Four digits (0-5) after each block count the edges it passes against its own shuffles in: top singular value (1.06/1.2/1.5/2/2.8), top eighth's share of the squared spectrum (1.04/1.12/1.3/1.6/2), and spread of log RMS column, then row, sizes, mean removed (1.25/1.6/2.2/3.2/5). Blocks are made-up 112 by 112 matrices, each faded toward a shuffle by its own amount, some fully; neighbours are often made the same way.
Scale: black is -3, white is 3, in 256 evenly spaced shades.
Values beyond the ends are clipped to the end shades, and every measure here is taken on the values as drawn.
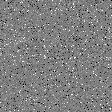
0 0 0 0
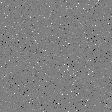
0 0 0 0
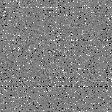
2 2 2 2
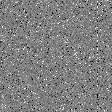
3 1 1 0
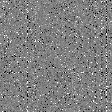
4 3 2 1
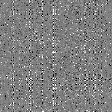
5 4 3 2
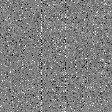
4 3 2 0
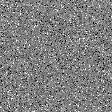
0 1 1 0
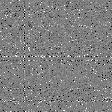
4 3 1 2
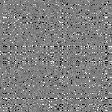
5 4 2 3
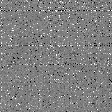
4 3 1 2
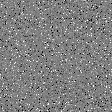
2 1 0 0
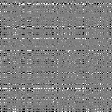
5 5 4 4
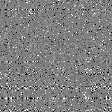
4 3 1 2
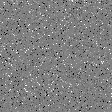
0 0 0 0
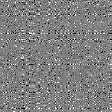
5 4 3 3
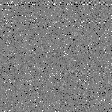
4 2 1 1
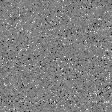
1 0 0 0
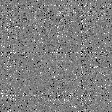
2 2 2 2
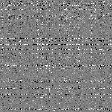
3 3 3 4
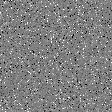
0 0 0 0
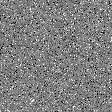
0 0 0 0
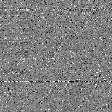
4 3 0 2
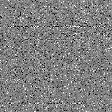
4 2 1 2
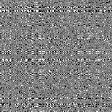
5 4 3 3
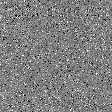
3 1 0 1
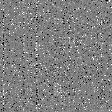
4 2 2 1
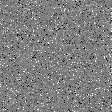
1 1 0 0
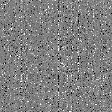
4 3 3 1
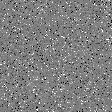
0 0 0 0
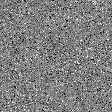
2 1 0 0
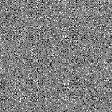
4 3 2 2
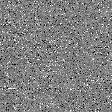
2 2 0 1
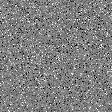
2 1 0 1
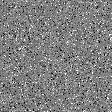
1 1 0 0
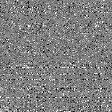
2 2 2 3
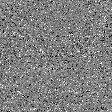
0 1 0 2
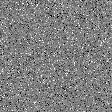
0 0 0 0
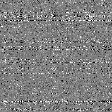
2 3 2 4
